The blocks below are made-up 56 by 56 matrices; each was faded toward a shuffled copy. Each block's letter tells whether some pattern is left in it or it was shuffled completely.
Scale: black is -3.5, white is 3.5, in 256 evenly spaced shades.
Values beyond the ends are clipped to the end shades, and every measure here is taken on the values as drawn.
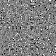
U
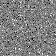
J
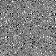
U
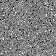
J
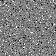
J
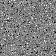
J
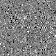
U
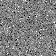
J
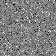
J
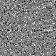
U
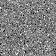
J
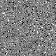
U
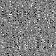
U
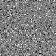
U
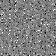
U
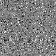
U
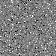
J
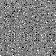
U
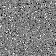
J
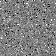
J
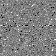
U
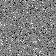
J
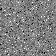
J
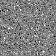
U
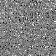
U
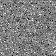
J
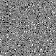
U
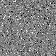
J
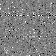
U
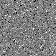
J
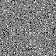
U
